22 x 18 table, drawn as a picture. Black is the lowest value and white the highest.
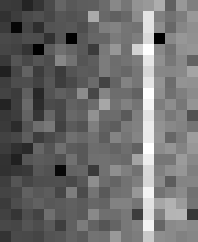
The bottom left is the calmest part. Overall the values sit about 40% of the way up the scale. Values rise toward the right. Column 14 differs from the columns beside it.
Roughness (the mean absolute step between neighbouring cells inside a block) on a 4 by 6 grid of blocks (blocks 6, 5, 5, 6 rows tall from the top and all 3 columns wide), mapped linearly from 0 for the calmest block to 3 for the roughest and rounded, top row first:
0 1 1 0 3 0 | 0 0 1 1 2 0 | 0 1 0 0 3 0 | 0 0 1 0 3 1
